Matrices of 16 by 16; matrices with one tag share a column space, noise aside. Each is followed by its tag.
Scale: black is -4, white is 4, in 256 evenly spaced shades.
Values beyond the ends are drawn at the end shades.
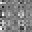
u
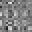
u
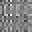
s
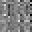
s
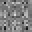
u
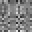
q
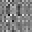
s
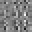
u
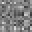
u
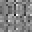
s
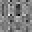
s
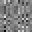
q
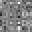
u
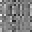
s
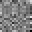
q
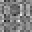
s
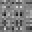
u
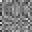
q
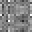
s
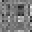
s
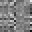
q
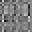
s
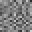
q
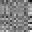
q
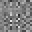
q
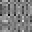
s
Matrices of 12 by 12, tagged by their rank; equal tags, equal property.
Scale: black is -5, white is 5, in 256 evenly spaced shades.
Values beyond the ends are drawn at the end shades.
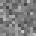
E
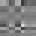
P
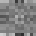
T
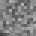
E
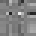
T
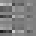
P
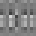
P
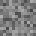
E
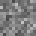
E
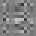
T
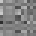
T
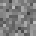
E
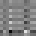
P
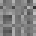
T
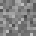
E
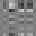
P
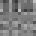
T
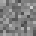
E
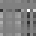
P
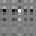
P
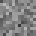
E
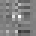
T
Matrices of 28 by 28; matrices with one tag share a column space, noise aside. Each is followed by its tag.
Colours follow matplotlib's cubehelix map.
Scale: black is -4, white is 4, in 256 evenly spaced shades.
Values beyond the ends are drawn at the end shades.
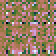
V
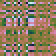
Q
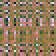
Q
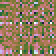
V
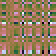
V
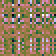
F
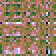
V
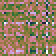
V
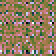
V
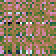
V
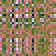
F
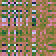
Q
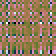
V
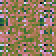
Q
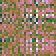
F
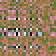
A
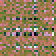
A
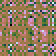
Q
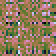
V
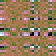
A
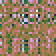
F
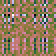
F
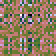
F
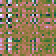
F
